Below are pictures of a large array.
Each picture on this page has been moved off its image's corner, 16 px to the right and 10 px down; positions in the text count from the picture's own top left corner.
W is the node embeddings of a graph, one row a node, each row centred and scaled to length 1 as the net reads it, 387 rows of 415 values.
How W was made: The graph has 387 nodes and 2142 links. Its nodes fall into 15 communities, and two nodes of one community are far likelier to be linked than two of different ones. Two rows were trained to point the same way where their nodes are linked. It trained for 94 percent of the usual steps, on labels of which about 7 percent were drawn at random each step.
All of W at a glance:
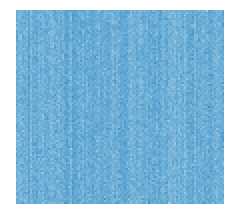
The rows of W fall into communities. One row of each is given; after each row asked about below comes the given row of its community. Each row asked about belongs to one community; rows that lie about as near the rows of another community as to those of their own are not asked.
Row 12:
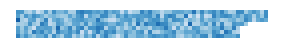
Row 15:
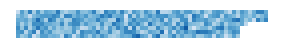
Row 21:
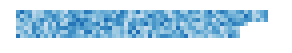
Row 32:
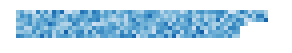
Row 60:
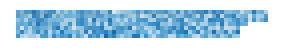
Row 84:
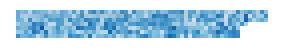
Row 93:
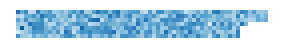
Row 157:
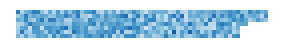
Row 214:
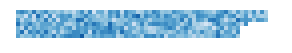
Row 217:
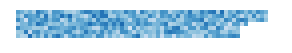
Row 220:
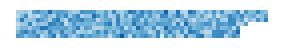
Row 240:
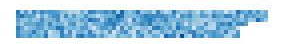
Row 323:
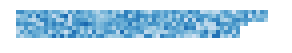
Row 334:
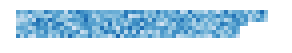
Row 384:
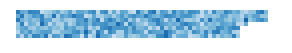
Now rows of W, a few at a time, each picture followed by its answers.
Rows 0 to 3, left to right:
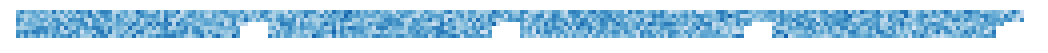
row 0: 334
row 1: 93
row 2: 12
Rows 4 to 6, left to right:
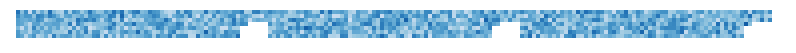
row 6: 93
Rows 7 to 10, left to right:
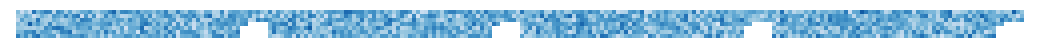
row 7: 214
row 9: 323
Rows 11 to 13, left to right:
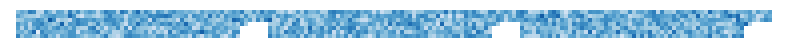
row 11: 214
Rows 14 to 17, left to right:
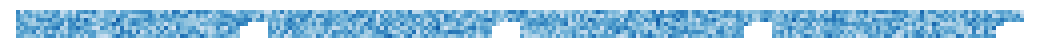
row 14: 21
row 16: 84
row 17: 21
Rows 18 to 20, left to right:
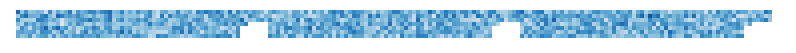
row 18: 60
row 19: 334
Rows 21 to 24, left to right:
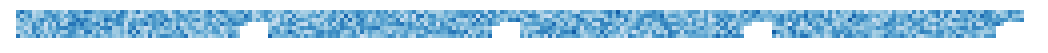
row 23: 12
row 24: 240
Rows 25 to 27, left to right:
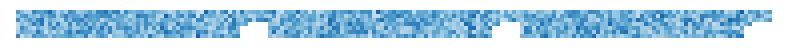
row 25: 15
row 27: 323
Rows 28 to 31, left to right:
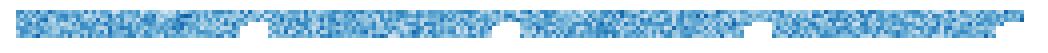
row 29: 32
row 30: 32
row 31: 93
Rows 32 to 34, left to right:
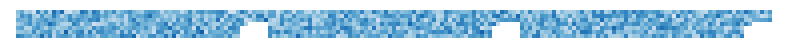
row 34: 15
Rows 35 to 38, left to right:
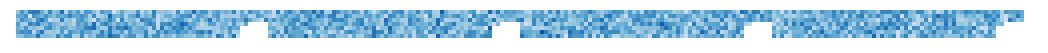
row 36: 220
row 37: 12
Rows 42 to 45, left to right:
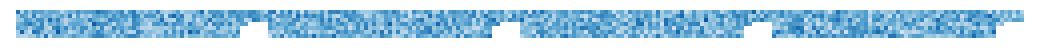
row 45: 60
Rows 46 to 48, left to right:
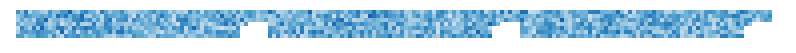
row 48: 12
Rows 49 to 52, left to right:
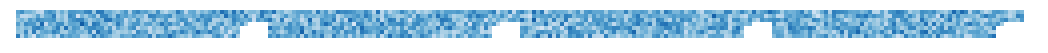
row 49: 334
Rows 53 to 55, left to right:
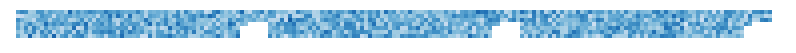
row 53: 214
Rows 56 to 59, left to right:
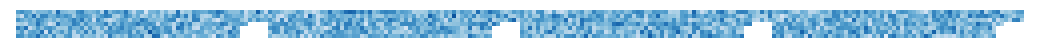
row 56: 217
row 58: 157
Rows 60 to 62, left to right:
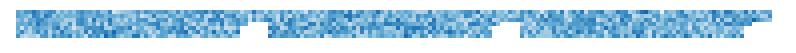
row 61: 15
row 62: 21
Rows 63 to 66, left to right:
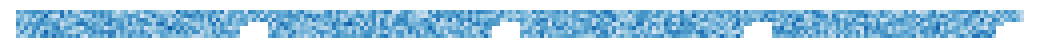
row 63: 214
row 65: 334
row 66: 217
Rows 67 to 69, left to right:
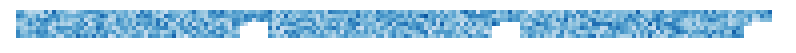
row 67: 12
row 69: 84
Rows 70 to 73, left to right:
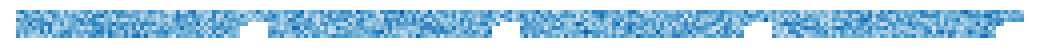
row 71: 220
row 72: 217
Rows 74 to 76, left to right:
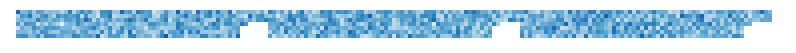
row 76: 93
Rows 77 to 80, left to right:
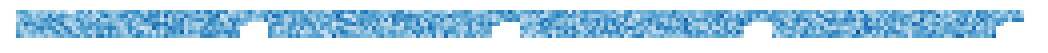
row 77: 84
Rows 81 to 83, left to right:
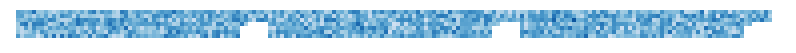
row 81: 84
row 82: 384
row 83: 240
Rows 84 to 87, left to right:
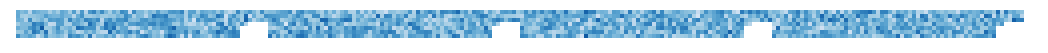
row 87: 15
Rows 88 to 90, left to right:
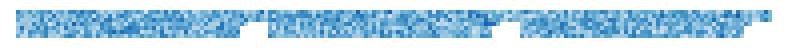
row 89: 21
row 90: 84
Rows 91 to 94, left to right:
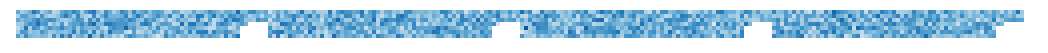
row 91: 157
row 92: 323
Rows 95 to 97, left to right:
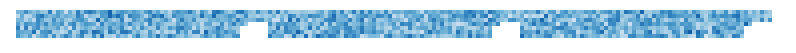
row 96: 60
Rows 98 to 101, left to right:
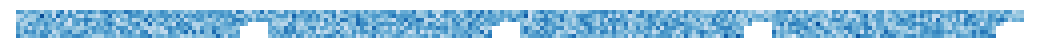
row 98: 214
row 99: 240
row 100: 15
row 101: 84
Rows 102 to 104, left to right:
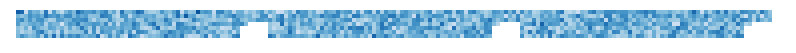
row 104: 12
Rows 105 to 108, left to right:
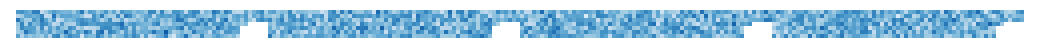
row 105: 384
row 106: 84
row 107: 15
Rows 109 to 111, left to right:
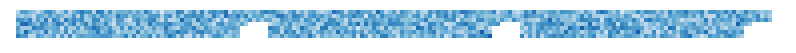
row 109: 334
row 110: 217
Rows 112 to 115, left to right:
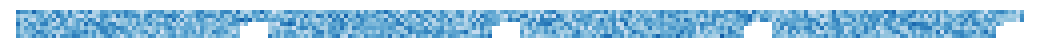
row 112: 214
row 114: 84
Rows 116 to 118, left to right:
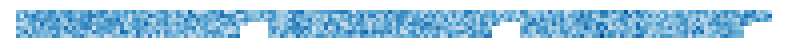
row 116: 220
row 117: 15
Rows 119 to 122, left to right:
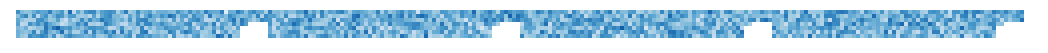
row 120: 12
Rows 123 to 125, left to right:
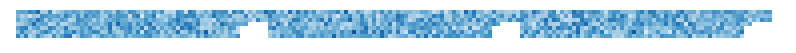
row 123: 157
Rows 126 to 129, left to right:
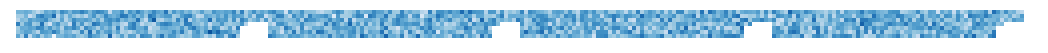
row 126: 384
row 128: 60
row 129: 240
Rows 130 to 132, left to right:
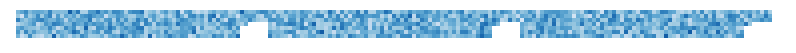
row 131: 84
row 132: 240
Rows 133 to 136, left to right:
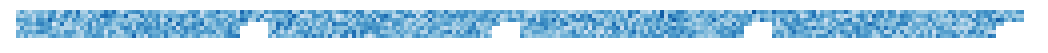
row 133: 15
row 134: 157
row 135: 84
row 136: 157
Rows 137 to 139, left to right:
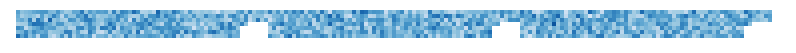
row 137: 84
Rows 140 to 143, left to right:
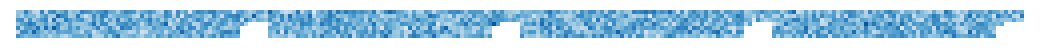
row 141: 21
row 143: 157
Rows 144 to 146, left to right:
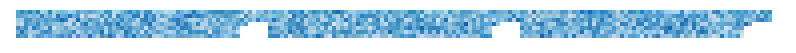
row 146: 334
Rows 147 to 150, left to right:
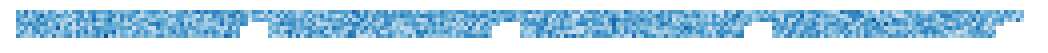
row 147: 60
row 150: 217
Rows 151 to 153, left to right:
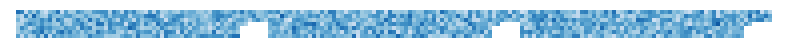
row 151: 12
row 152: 323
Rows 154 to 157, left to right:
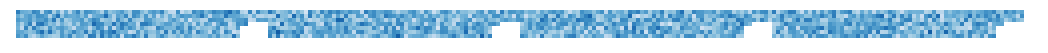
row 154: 157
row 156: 21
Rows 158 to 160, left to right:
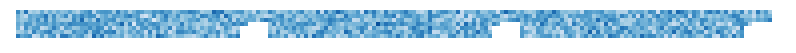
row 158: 32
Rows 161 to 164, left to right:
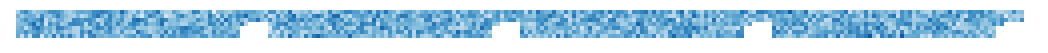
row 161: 240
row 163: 220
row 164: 157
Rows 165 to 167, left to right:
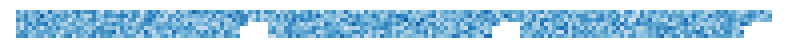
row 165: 157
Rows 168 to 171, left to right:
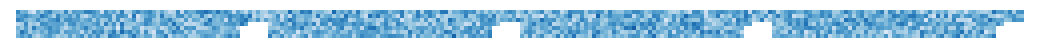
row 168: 21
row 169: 220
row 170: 157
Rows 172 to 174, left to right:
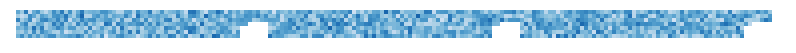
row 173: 21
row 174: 93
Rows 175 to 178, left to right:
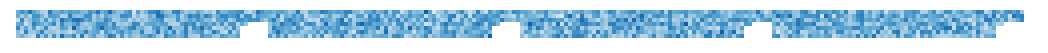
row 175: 220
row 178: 93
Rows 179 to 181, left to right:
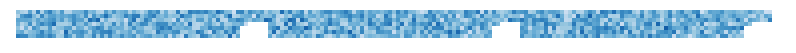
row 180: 15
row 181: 32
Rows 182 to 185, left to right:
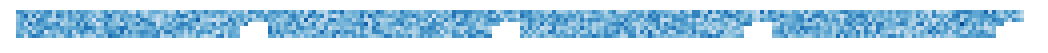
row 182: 93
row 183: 217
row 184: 157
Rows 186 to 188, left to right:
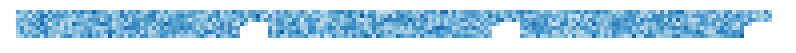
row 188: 84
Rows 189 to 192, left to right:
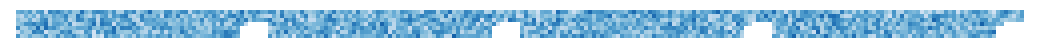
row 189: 60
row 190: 384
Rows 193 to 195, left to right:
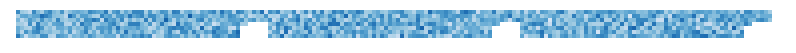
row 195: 12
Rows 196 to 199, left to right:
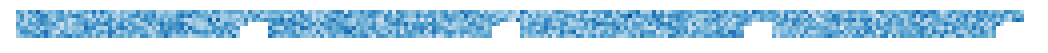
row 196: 384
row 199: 84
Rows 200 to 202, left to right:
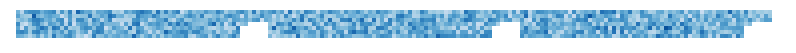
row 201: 12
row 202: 15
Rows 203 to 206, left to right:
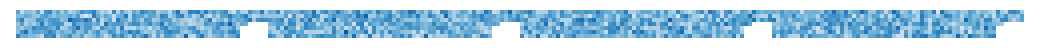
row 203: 21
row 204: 240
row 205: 21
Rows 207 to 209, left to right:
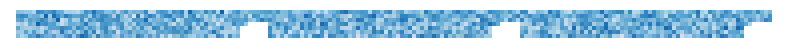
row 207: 32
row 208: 21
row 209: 12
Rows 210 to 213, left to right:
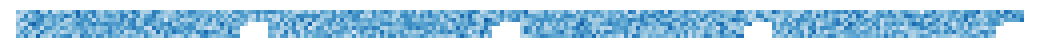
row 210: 157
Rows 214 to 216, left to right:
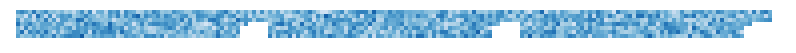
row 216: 157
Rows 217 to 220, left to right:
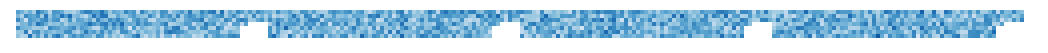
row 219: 60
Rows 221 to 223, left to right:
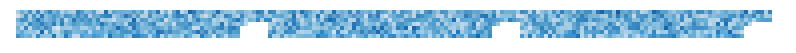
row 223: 93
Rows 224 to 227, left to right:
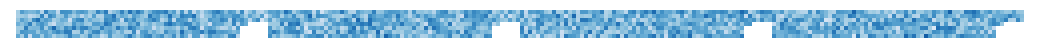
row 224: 384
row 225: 157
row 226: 220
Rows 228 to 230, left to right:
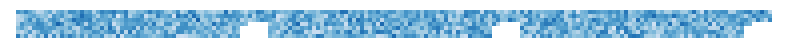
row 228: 93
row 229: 15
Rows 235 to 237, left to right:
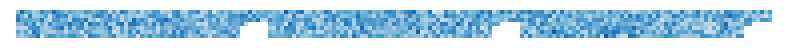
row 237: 157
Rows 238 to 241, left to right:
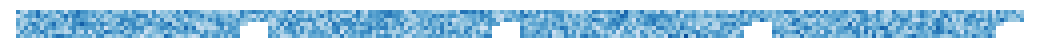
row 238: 323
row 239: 157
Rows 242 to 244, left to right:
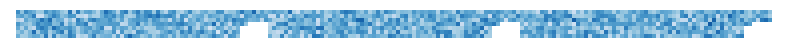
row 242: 12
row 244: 240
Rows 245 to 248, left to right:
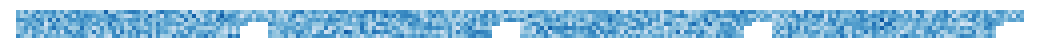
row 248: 323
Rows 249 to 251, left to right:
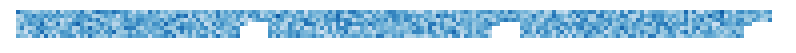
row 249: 93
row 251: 323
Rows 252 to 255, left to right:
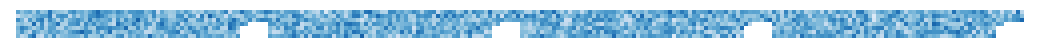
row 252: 15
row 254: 32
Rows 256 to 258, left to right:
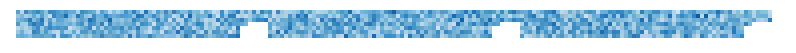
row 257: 21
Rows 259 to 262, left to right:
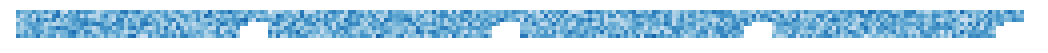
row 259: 21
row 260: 323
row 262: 93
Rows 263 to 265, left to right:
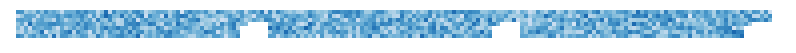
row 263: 93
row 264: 217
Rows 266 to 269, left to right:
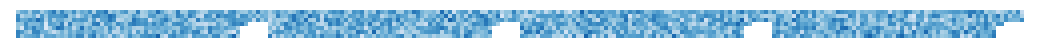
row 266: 240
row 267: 323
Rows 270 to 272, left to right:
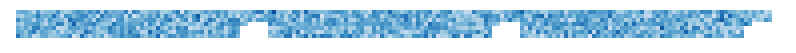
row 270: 21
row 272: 217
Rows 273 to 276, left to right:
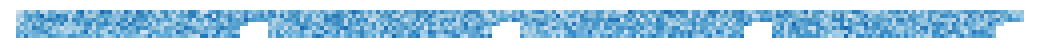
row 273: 323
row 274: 32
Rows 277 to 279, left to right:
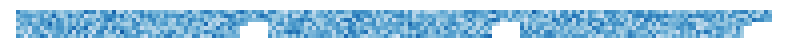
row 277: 12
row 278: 12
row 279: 214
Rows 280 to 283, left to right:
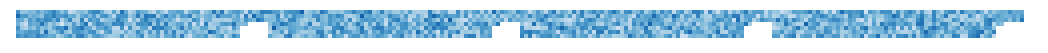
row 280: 240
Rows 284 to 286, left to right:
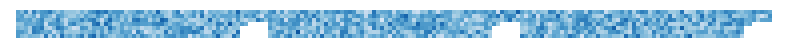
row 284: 240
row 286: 21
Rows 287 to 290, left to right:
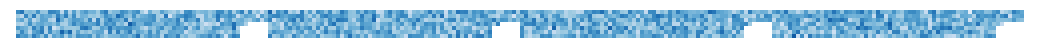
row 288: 60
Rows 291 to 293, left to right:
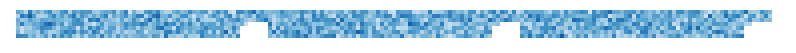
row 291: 93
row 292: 214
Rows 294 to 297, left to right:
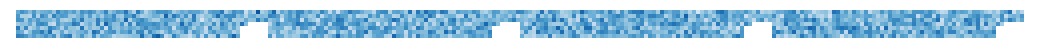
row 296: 12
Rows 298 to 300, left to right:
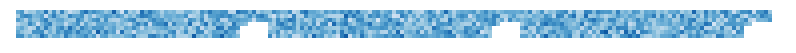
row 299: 157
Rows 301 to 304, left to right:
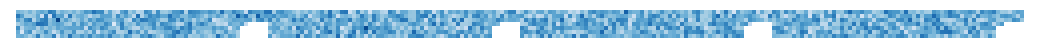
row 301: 84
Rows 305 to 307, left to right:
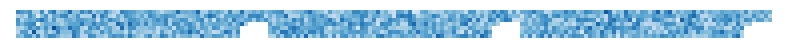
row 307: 384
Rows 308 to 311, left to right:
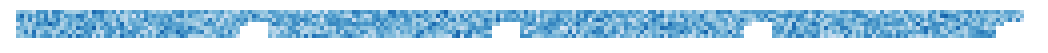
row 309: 323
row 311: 217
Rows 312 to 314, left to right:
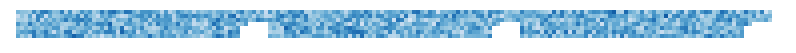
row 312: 214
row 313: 32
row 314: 217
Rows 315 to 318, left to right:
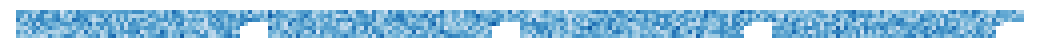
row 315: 21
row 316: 12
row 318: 217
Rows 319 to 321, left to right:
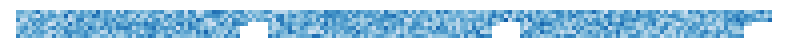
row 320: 93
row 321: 157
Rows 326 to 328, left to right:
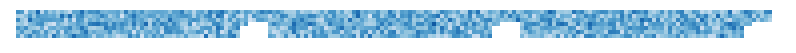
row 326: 84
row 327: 93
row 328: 334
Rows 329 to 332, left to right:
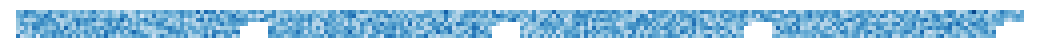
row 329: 60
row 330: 15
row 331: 93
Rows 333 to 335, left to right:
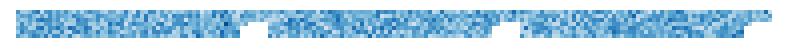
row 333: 15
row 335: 84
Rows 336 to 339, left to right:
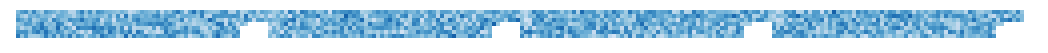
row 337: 32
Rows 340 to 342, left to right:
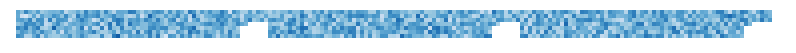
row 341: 15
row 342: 220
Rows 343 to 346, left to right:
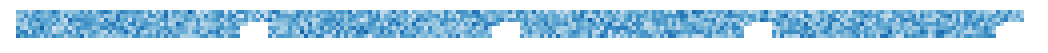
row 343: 220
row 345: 384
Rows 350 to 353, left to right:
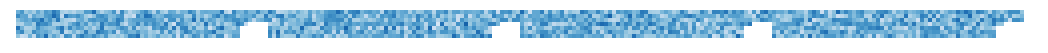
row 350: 12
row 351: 93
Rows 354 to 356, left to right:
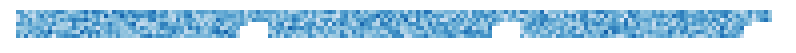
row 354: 384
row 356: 84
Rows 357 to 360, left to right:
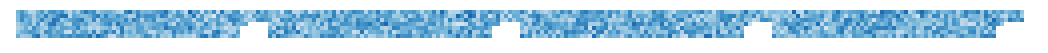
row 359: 93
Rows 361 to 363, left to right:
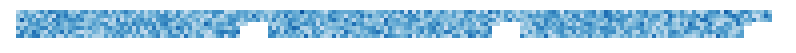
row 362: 220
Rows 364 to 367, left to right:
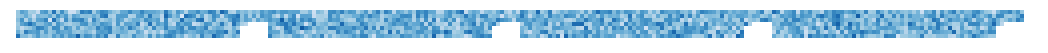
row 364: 334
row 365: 84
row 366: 217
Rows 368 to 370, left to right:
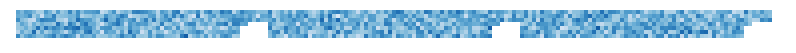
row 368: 21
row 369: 21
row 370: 15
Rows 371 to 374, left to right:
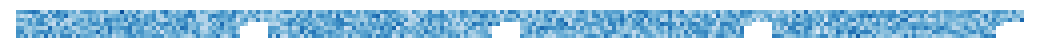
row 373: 334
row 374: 32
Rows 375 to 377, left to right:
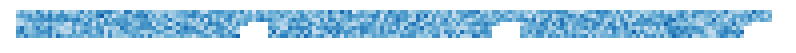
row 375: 15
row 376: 15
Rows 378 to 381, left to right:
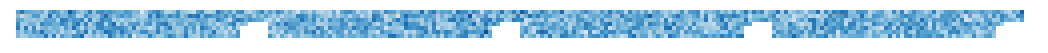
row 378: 214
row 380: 12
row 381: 334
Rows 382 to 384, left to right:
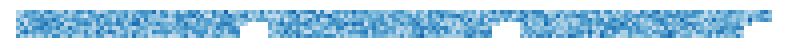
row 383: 214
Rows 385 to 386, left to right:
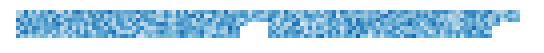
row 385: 334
